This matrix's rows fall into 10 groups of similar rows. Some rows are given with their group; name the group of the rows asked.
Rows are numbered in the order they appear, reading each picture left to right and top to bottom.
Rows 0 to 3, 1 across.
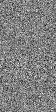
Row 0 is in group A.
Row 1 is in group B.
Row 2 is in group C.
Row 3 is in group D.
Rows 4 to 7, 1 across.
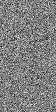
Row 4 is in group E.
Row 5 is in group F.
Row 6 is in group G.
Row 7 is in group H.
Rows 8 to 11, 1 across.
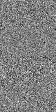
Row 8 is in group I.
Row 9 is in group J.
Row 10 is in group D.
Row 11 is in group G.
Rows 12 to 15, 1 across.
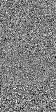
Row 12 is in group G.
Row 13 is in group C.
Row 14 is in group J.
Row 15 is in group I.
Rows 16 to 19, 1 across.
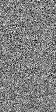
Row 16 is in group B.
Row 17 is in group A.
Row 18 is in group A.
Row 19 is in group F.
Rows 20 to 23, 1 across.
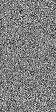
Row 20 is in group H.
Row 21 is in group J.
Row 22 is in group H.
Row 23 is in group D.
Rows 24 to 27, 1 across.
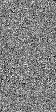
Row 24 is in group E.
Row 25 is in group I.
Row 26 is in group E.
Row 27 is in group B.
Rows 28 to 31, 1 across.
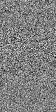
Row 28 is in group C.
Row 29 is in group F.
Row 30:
J
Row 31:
J
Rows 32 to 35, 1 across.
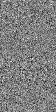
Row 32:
I
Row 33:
A
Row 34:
C
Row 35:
J
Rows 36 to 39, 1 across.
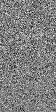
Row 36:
G
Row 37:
B
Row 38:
F
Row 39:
I
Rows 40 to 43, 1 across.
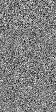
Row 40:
H
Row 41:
G
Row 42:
G
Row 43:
A
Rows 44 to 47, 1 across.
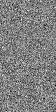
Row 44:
A
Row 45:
D
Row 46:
B
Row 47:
J
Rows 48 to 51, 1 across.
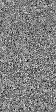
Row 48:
C
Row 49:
D
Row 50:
A
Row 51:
C
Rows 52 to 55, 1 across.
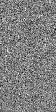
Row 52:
F
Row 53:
J
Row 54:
G
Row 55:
A
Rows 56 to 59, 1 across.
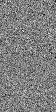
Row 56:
J
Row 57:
G
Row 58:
J
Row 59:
C
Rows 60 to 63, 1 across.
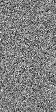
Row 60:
F
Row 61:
A
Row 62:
G
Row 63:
G
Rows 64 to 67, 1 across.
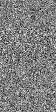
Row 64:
I
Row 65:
C
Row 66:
D
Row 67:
B
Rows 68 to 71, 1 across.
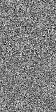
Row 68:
B
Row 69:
E
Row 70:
G
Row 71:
G
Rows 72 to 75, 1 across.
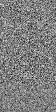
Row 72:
A
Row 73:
G
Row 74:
H
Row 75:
C
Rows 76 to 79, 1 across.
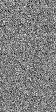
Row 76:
C
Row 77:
C
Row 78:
G
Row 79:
A
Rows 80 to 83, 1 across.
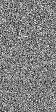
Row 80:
D
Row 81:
E
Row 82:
C
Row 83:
D
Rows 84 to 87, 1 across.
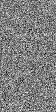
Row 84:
G
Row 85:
C
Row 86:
I
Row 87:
E
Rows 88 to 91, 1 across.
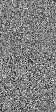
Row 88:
E
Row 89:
A
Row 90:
D
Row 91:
C
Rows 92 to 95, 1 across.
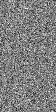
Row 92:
E
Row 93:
C
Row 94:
H
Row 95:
I
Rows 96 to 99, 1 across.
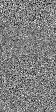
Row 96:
D
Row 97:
E
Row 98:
H
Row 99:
A
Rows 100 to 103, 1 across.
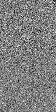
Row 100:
H
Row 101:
G
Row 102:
G
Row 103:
D
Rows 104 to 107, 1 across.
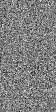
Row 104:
E
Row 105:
C
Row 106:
I
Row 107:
C
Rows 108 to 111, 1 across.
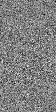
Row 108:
J
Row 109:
H
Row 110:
G
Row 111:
G
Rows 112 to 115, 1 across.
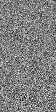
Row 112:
H
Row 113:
A
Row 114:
G
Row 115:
G
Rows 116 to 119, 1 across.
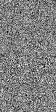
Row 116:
H
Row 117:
D
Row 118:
E
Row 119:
D
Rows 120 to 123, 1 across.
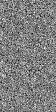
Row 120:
D
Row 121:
D
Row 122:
D
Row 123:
D
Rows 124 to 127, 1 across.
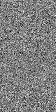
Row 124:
I
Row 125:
C
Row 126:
J
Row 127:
G
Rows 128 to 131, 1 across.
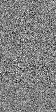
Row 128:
G
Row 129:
A
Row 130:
I
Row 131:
B
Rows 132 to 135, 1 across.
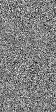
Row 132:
A
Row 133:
B
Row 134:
G
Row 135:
C
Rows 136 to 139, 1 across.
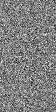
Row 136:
B
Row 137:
C
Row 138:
G
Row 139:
C
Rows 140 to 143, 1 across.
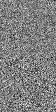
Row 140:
E
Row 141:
F
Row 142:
A
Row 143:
H
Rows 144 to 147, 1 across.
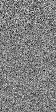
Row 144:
G
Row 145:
A
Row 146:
J
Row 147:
I
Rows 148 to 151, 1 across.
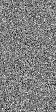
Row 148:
D
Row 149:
A
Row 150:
H
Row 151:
E
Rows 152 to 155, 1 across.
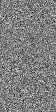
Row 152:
I
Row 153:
I
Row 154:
F
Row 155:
H
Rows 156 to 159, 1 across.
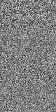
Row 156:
F
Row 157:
E
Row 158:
G
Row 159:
J
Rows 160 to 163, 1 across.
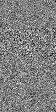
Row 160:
J
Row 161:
H
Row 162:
B
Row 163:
I
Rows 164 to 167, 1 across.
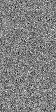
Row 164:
A
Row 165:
G
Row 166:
I
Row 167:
C
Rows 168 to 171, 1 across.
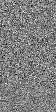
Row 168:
C
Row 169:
I
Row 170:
J
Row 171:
B
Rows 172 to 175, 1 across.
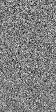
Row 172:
C
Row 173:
G
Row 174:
A
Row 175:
D
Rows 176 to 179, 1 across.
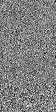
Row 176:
J
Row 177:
A
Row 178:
J
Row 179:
H
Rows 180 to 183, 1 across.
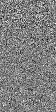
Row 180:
F
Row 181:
I
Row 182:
G
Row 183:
D
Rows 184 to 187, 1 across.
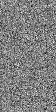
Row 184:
C
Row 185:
A
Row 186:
F
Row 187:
A
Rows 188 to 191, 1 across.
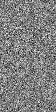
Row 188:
B
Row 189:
G
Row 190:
B
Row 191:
G
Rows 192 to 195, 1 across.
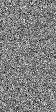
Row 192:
C
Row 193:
F
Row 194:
E
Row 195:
D
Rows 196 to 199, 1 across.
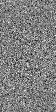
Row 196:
C
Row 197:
A
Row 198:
A
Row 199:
C
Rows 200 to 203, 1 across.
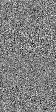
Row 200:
I
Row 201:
H
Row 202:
J
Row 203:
A
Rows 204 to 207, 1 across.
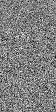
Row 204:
G
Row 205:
B
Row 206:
J
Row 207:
H
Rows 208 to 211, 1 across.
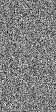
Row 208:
H
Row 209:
D
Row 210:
E
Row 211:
E
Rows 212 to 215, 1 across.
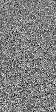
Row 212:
H
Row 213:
A
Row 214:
A
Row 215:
F
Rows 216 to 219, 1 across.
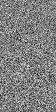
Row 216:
G
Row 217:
A
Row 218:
G
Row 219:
G
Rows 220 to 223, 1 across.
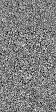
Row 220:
D
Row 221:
D
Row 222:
H
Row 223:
G
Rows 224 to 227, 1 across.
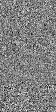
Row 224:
A
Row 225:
D
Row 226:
H
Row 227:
E
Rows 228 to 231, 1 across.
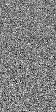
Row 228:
B
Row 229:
I
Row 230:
B
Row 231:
E
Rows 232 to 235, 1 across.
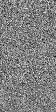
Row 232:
E
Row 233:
J
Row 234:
E
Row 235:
D
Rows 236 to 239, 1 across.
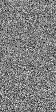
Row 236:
C
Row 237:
J
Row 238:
I
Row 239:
G
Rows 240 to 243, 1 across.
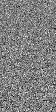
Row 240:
G
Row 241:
E
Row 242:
F
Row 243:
E
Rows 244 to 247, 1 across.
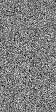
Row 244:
J
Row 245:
H
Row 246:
G
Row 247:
G
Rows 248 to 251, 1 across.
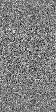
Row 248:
I
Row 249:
C
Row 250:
G
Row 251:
I
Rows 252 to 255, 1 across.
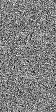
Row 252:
I
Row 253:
B
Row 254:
H
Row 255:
J
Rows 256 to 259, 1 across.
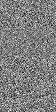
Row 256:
G
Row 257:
I
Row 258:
G
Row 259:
F
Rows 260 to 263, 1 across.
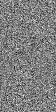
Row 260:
H
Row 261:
I
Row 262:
H
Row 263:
I
